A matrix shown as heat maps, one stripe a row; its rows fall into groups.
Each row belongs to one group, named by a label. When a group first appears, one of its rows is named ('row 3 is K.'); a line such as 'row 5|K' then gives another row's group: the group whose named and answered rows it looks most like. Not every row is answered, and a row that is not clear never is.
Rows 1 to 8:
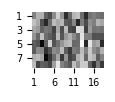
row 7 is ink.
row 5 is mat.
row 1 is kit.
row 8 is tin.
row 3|ink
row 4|tin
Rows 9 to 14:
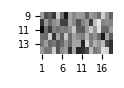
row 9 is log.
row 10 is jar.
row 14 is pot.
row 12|tin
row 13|ink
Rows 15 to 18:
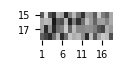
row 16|ink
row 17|tin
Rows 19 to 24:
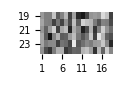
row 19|pot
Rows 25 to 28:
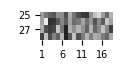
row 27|log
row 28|jar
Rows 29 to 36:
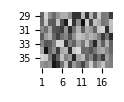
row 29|kit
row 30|jar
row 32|tin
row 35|kit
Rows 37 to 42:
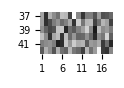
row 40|mat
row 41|tin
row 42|jar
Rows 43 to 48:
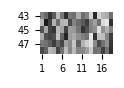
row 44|pot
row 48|tin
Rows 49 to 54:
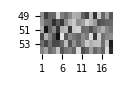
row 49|mat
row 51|pot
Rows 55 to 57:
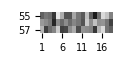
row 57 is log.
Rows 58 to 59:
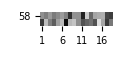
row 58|ink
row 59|jar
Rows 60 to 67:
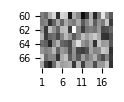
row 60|pot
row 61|mat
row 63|tin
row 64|mat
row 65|pot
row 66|tin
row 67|mat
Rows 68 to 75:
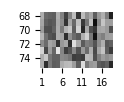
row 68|log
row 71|log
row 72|pot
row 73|log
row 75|tin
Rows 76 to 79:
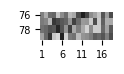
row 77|kit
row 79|mat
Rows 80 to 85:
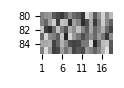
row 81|pot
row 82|log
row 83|jar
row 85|kit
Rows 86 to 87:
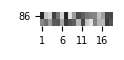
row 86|jar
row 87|ink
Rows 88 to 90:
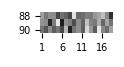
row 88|pot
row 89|mat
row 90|ink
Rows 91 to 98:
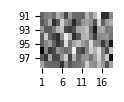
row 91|jar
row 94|kit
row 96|jar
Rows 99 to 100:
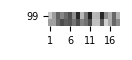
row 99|ink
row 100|ink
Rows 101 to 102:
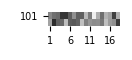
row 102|log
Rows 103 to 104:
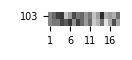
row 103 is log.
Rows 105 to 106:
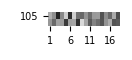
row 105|mat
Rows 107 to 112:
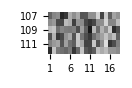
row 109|ink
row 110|jar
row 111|jar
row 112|jar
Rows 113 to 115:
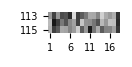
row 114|pot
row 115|mat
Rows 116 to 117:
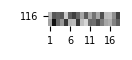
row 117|pot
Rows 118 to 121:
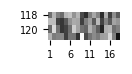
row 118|kit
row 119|kit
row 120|kit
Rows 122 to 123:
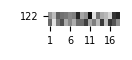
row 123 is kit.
